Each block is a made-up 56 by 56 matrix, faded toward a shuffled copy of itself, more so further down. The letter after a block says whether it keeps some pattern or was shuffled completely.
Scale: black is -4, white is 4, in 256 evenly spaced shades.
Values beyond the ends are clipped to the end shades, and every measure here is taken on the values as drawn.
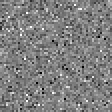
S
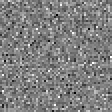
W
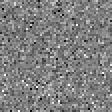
S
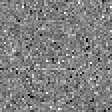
W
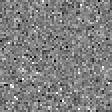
S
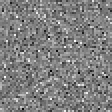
W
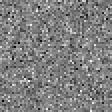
S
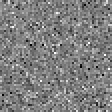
W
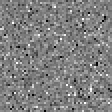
S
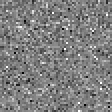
S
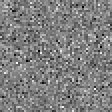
W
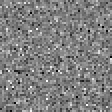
W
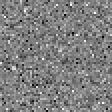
W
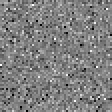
W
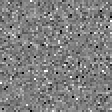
W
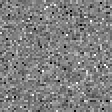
W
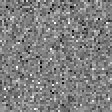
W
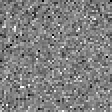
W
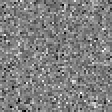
S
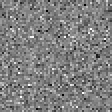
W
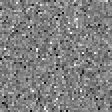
S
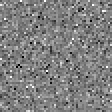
W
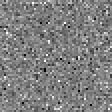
W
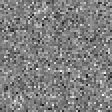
S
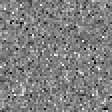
S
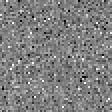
W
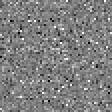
W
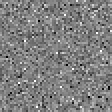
W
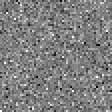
S
